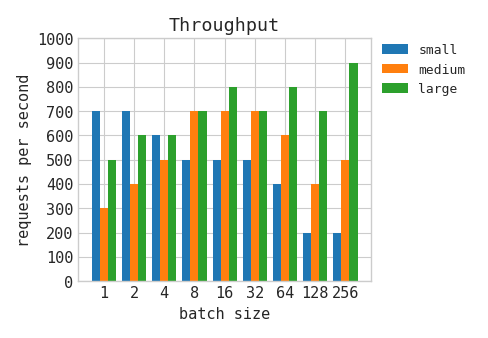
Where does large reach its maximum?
256
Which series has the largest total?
large
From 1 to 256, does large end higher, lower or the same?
higher
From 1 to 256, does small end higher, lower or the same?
lower
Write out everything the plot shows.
Title: Throughput
x-axis: batch size, ticks 1 2 4 8 16 32 64 128 256
y-axis: requests per second, ticks 0 100 200 300 400 500 600 700 800 900 1000
Legend: small, medium, large
Values:
small: 700 700 600 500 500 500 400 200 200
medium: 300 400 500 700 700 700 600 400 500
large: 500 600 600 700 800 700 800 700 900
